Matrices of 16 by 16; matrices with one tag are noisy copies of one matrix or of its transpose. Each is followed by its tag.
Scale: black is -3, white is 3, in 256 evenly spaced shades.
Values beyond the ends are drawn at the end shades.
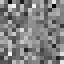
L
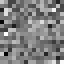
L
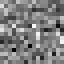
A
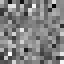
L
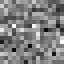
A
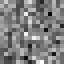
A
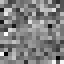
L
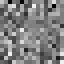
L
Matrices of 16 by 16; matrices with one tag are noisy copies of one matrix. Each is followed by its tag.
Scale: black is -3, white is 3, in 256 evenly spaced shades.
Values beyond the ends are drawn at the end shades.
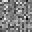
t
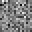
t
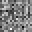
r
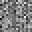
t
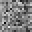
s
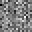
t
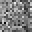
s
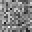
s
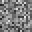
t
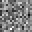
r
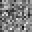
r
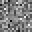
t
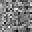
s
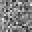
s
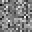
t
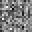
r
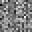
t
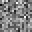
t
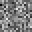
t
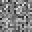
t
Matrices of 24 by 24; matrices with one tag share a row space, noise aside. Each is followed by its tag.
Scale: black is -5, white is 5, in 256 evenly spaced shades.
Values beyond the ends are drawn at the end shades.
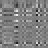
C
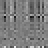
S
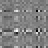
C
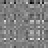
S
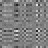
C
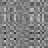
S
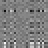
S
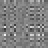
S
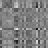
C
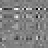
C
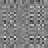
S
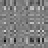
S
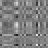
C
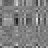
C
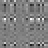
S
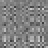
S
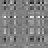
S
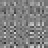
S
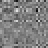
C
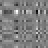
C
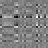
C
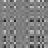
S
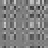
S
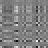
C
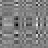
C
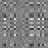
S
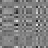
C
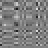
C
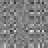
S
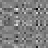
C
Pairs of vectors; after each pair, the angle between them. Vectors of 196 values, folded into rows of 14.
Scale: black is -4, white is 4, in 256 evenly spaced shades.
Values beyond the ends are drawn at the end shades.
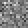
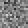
partly opposed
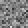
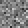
nearly opposite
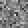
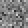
partly opposed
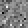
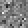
nearly opposite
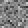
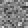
nearly parallel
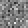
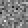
partly opposed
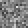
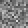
partly opposed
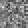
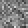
partly aligned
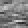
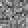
orthogonal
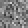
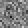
nearly parallel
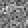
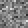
partly aligned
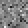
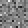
orthogonal
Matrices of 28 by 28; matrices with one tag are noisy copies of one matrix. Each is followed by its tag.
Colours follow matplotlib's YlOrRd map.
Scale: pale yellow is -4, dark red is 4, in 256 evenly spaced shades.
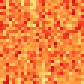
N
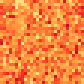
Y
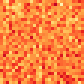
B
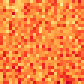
B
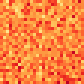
B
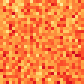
B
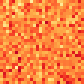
B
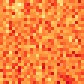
B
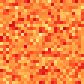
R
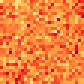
Y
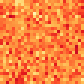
Y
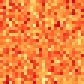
N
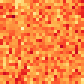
Y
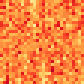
N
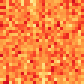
N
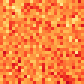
B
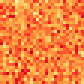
Y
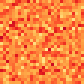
R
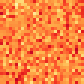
Y
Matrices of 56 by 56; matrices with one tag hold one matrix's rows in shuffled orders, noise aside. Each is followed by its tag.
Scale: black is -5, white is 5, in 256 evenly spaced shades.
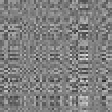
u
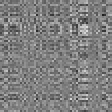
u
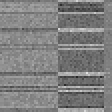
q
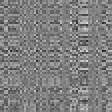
u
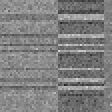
q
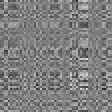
u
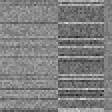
q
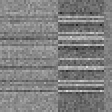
q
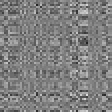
u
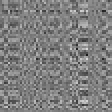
u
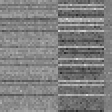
q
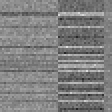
q
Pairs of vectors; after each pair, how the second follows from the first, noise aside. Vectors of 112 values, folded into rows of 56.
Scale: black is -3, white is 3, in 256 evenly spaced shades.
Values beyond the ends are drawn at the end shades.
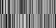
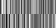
sign-scrambled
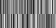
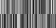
sign-scrambled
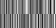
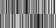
sign-scrambled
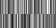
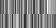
sign-scrambled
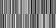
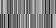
wrapped around
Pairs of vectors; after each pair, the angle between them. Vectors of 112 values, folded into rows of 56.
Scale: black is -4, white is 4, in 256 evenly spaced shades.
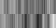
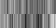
nearly parallel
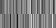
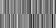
nearly opposite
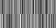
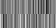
partly aligned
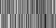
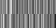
orthogonal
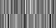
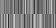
partly aligned
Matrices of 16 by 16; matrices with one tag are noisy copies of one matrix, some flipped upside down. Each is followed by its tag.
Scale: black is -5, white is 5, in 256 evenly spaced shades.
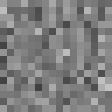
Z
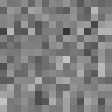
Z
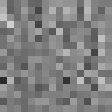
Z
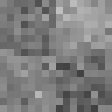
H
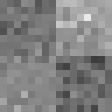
H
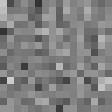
Z
